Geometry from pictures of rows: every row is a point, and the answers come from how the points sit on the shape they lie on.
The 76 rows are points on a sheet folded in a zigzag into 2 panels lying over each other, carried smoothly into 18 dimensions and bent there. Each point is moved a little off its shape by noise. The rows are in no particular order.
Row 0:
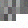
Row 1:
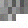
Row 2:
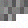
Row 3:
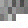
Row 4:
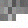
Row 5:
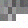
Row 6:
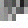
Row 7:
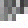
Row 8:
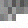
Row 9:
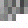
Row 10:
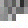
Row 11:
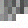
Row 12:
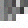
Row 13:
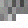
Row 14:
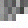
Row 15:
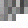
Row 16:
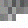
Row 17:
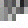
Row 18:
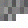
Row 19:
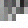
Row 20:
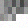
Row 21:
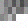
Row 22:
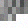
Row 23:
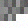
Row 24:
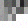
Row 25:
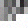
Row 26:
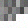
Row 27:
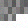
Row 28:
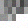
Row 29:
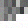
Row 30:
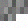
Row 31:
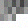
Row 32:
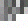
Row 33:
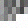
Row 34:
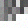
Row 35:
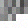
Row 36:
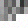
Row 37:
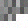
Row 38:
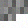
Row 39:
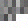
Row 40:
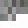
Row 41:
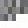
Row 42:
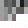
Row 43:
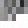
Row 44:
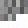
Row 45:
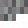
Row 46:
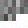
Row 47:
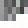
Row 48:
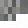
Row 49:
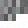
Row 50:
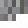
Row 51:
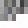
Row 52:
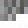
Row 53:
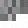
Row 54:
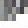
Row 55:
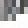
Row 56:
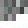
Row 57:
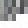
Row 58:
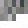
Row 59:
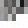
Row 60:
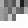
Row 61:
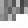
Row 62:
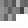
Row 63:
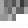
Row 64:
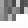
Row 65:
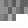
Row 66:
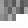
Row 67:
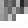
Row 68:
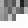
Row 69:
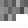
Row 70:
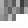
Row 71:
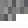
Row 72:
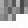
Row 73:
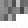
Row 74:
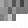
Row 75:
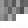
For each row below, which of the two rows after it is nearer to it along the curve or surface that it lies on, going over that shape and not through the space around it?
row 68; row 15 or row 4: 15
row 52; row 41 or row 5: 5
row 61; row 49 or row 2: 49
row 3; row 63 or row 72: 72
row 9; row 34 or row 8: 34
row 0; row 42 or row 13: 13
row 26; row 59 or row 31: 31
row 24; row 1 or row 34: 34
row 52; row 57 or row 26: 26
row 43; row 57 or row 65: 57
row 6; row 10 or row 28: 28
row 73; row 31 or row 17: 17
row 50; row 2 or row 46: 46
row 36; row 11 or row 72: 72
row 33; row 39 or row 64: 64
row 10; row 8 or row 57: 57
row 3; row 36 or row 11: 36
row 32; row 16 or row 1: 1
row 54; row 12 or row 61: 12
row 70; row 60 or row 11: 60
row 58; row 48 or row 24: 48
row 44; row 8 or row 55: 55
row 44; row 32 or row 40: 32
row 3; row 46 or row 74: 74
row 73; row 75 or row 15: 15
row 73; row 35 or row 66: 35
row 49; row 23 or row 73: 73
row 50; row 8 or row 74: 74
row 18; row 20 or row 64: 20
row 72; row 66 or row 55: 55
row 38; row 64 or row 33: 33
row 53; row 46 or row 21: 46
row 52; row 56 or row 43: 56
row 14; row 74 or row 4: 4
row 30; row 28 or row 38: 38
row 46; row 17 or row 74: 74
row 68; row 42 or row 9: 42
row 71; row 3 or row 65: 65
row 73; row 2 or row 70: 70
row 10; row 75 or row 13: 13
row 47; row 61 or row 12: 12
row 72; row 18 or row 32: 32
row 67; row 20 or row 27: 20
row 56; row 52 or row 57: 52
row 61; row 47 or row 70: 70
